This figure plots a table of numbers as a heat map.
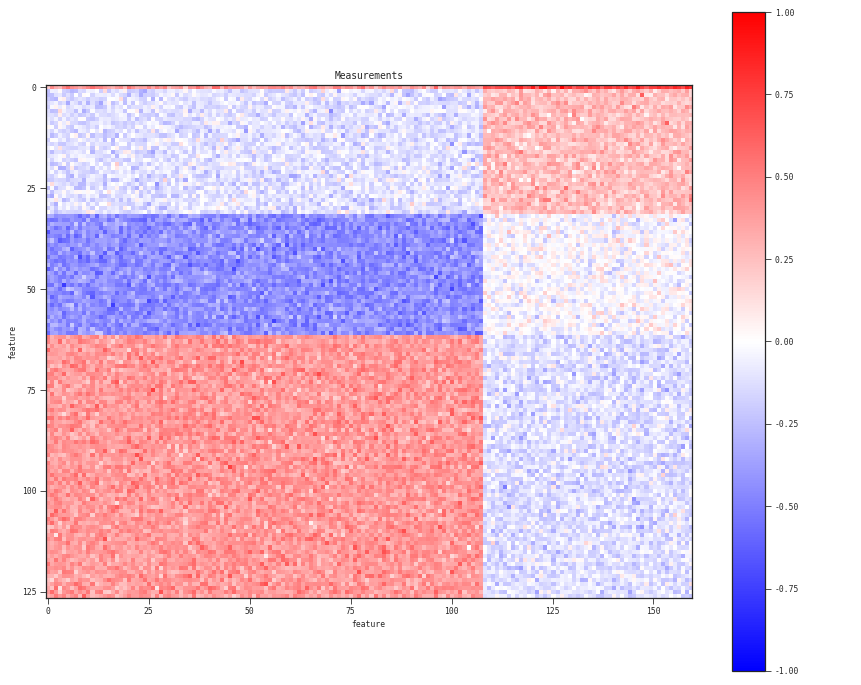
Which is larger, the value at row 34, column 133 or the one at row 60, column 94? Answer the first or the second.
the first
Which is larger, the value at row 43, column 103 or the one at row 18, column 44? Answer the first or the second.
the second
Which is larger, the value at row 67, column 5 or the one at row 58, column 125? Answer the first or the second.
the first
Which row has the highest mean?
0
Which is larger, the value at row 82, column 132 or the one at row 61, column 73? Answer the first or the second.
the first
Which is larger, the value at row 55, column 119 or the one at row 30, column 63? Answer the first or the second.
the first
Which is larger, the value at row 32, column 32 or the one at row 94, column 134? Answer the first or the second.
the second
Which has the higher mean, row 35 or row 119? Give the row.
119
